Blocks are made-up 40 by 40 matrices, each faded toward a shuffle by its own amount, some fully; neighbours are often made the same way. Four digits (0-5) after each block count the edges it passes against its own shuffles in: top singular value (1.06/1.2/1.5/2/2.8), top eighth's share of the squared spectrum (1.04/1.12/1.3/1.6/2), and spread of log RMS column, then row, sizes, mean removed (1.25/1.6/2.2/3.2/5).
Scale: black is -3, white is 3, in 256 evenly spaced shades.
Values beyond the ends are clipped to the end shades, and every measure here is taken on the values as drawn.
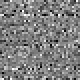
2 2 0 3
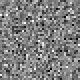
0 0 0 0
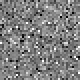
0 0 0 0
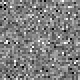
0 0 0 0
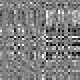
4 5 4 3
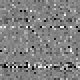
3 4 1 2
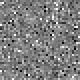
0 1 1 0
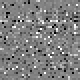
2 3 0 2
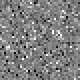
0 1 0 0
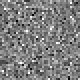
0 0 0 0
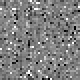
0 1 0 0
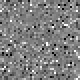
0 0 0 0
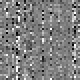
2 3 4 0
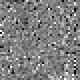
1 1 1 0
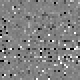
2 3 1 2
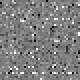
2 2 0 2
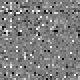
1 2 1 2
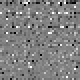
2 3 1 2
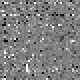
2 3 1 2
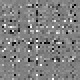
2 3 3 3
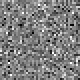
2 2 1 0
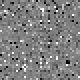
2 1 1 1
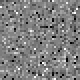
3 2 0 1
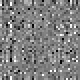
4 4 2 2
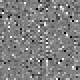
2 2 0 0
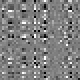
4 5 3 3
